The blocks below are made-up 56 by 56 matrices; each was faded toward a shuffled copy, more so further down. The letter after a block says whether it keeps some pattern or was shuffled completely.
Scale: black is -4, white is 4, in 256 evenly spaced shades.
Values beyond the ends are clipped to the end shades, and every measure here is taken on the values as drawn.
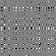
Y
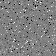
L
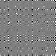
Y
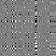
Y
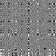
Y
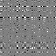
Y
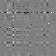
Y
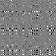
Y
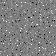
L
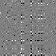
Y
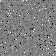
L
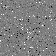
L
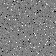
L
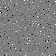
L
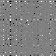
Y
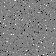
L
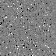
L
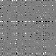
Y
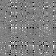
Y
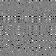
Y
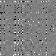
Y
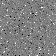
L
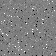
L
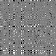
Y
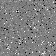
L
